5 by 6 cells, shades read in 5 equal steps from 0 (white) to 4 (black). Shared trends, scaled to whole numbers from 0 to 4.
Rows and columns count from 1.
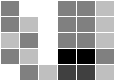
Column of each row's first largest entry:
1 1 2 4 4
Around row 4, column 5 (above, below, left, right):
2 3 4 2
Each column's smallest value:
0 0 0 2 2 1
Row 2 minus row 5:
2 -1 -1 -1 -1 0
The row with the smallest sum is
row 1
